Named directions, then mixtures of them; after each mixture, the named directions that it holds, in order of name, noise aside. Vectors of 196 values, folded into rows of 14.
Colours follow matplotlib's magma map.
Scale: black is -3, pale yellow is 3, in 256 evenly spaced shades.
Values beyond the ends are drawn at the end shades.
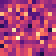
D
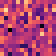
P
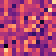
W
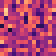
P, W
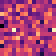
D, W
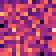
D, W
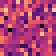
P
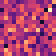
P, W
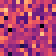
P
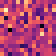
P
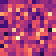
D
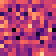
D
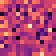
D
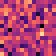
D, P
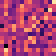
W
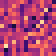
W
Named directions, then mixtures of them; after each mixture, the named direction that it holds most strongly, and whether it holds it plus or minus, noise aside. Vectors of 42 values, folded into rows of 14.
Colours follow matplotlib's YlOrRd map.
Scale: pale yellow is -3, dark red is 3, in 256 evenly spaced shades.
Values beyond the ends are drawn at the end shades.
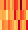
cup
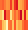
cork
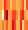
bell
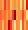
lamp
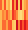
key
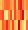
cup, plus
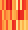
key, minus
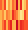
key, plus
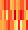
cup, plus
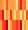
cork, minus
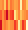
cup, minus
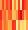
key, minus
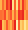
key, minus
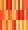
key, minus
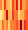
key, plus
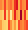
cork, plus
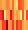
cork, minus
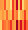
key, plus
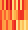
key, minus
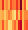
lamp, minus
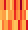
cup, plus
